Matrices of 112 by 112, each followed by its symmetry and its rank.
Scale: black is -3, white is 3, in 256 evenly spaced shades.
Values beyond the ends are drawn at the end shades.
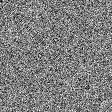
symmetric, full rank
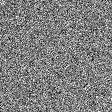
symmetric, full rank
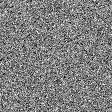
neither, full rank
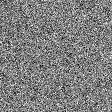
neither, full rank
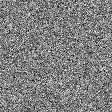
neither, full rank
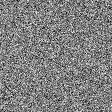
neither, full rank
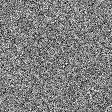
symmetric, full rank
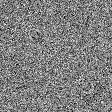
symmetric, full rank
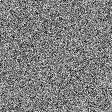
symmetric, full rank
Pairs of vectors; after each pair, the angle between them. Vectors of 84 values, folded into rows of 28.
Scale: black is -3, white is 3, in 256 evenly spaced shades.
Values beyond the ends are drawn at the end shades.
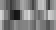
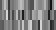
orthogonal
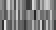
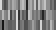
partly aligned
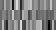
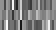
nearly opposite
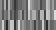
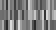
nearly parallel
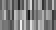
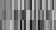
nearly opposite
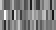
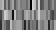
partly aligned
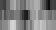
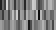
orthogonal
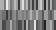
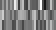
partly aligned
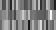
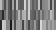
partly aligned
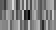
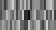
nearly parallel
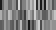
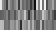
nearly opposite
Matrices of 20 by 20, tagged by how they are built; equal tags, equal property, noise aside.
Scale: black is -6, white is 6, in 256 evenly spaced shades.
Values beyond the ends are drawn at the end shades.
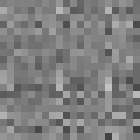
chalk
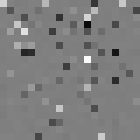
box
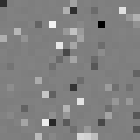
box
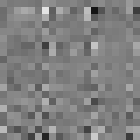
chalk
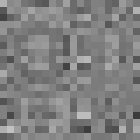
chalk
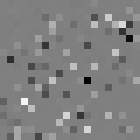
box
